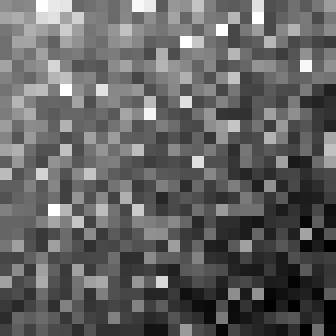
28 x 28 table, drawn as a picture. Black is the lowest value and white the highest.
Overall the values sit about 40% of the way up the scale. The ninth with the highest average is the top left. No row or column stands out. There is an overall slope up to the top left. The ninth with the lowest average is the bottom right. Fine speckle covers the field. There are no regular stripes.
